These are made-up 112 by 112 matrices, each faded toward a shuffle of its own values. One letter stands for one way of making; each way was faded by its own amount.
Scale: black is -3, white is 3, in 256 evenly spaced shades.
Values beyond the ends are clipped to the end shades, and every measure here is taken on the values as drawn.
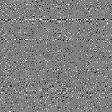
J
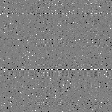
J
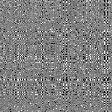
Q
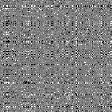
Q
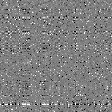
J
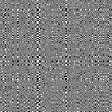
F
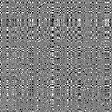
F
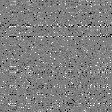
J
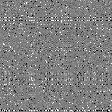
J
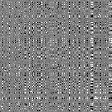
F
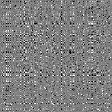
Q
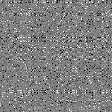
J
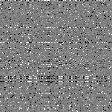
J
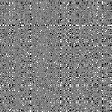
Q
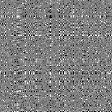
Q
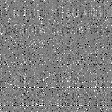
J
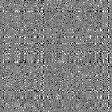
Q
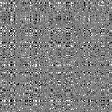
Q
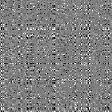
Q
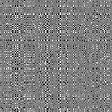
F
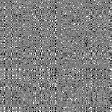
Q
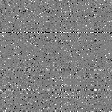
J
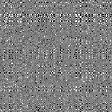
Q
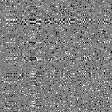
J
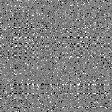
J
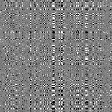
F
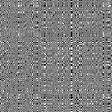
F
